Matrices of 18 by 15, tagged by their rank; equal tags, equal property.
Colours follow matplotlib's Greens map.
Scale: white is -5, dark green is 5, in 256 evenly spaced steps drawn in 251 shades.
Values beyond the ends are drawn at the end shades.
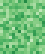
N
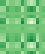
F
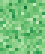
N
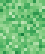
N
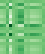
F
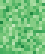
N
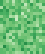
N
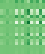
F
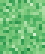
N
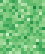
N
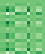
F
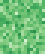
N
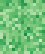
N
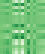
F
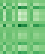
F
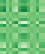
F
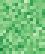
N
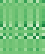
F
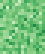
N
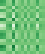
F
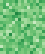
N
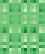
F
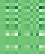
F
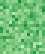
N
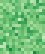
N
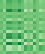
F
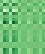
F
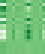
F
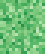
N
